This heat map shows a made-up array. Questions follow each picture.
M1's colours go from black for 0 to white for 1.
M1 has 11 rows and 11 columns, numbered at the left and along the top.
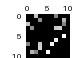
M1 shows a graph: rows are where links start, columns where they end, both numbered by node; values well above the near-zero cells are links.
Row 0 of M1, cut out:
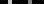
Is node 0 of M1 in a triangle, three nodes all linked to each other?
no
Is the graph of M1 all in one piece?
no
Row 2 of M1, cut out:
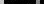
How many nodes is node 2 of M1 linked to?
2
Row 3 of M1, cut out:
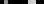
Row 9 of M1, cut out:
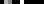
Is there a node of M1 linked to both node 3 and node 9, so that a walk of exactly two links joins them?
yes
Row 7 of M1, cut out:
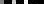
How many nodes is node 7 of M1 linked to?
3
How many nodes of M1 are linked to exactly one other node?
3
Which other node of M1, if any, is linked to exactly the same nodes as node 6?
none
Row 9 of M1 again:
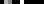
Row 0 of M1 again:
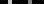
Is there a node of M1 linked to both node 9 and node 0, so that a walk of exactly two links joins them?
yes
